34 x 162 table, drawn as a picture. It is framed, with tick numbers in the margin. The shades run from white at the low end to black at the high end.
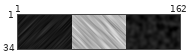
It is made of 1 by 3 panels. Panel 1,1: very high, slanting up to the right, faint in contrast. Panel 1,2: low, slanting down to the right. Panel 1,3: very high, blotchy, faint in contrast.
